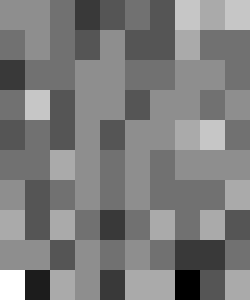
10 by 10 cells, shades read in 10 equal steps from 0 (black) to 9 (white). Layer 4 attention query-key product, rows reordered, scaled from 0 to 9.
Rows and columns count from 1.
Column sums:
47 41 43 44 37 44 44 44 46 48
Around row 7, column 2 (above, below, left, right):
4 3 5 4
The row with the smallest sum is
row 9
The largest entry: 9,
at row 10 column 1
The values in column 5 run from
2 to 5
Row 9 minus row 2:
1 0 -1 2 -1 2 1 -4 -2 0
